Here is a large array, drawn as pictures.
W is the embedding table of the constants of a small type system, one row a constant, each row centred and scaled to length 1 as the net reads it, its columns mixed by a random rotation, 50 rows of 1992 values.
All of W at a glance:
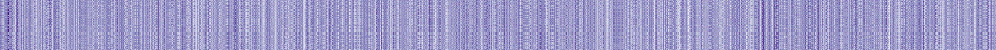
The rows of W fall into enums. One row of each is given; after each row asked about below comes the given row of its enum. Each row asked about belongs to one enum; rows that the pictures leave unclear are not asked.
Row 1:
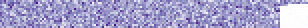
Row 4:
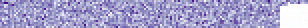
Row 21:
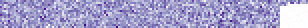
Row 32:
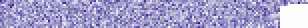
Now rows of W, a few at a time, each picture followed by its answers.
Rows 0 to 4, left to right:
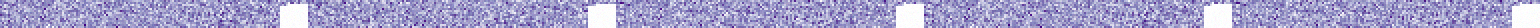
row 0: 21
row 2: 4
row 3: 21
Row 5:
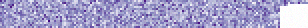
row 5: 32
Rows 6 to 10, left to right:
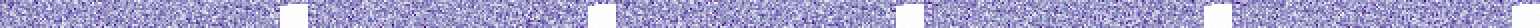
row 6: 1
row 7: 21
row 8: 1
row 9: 4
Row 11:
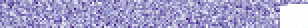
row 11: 1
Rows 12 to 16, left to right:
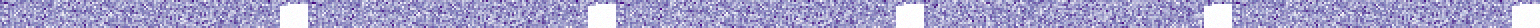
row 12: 4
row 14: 4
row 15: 32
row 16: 4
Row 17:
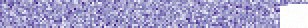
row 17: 1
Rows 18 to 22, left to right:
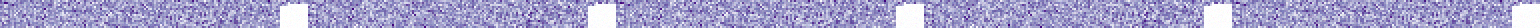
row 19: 21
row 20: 4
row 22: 4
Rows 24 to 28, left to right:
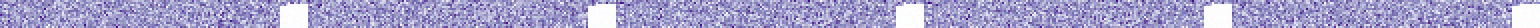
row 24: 21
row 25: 32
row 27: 4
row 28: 1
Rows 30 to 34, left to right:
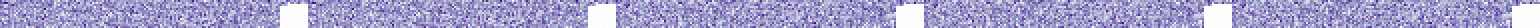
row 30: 4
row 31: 4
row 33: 32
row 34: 32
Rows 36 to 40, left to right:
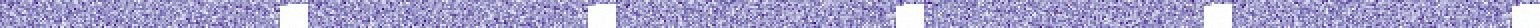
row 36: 1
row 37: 1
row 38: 32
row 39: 4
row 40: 32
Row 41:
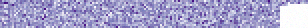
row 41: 4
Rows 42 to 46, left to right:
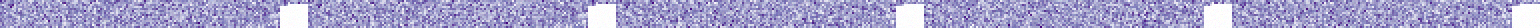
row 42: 32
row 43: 32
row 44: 1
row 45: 21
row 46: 1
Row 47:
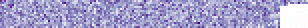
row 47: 32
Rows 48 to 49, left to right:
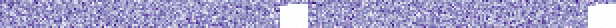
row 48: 1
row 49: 4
